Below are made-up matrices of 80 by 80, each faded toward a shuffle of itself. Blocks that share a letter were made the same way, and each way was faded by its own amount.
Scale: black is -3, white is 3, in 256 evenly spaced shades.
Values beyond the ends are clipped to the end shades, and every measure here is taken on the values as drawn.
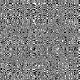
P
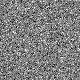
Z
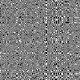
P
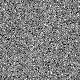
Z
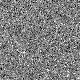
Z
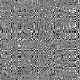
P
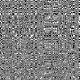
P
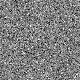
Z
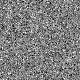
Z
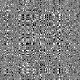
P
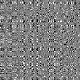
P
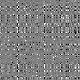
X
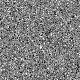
Z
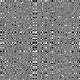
X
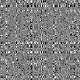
P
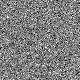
Z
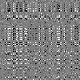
X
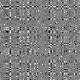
X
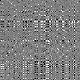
X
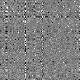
P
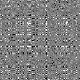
P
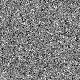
Z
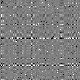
X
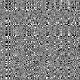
P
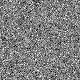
Z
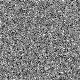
Z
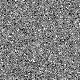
Z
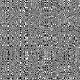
P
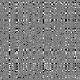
X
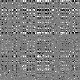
X
